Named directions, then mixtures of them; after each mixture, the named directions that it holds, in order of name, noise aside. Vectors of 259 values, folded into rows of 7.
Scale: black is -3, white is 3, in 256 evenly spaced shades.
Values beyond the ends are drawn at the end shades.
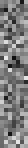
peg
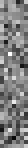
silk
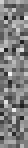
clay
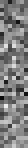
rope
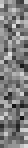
clay, peg, silk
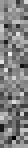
silk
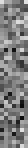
clay, peg, silk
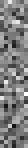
rope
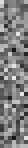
clay, rope, silk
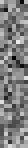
peg, silk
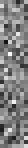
silk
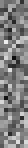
peg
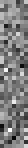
silk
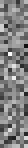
rope, silk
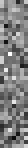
silk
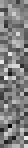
rope, silk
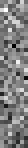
peg, rope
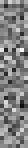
clay, peg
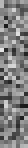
clay, rope, silk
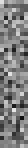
clay, silk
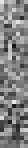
clay, rope, silk
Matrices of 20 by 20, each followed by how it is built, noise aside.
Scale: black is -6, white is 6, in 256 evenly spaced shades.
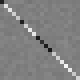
diagonal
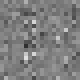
uneven columns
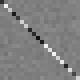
diagonal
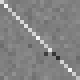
diagonal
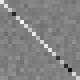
diagonal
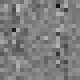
uneven columns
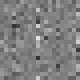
uneven columns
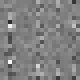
uneven columns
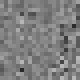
uneven columns
